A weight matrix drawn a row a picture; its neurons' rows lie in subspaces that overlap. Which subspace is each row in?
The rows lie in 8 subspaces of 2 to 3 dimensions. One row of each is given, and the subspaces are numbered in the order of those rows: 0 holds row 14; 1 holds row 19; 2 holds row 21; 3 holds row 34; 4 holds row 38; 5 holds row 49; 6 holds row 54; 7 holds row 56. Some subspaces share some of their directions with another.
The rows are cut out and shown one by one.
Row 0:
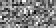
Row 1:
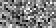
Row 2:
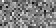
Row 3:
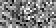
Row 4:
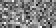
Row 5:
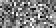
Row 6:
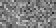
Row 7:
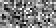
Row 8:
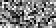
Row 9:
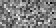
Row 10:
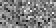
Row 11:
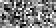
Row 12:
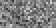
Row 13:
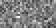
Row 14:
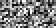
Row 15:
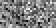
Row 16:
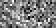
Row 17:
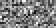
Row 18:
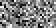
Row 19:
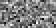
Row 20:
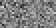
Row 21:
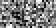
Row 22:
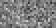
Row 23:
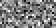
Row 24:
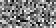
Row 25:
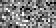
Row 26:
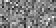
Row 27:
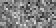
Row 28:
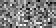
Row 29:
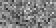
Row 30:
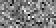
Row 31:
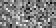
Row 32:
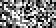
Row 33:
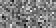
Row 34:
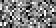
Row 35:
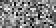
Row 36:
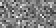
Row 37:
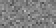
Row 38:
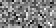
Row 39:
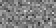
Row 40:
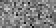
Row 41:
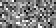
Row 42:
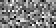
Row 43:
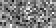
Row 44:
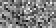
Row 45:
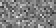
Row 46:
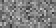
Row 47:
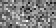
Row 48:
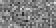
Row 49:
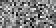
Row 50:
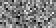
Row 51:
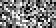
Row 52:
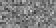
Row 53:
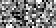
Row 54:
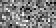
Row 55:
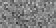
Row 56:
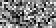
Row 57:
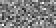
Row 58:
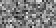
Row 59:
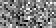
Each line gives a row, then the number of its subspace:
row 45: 4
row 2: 3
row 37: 1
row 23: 2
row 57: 1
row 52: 0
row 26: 7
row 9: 4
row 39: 2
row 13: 6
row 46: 3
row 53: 2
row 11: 5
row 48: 6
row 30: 1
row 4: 4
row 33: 7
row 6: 4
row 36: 4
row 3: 1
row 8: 7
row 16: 1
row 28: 0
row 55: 3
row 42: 1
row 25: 6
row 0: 0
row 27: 1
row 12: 3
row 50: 6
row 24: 1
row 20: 4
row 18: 4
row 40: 5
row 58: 2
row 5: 5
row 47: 6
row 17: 0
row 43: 3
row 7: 5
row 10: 2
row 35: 5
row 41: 4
